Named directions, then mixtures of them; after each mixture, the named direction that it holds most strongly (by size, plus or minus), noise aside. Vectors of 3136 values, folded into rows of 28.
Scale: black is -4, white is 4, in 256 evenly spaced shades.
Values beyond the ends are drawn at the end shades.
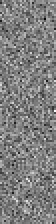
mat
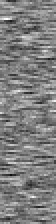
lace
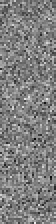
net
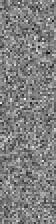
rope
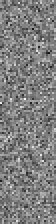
rope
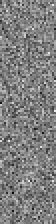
mat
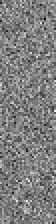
mat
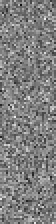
net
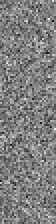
rope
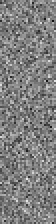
mat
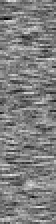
lace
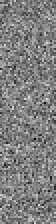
net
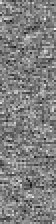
mat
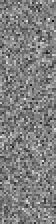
rope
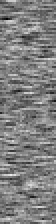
lace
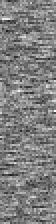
lace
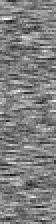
lace
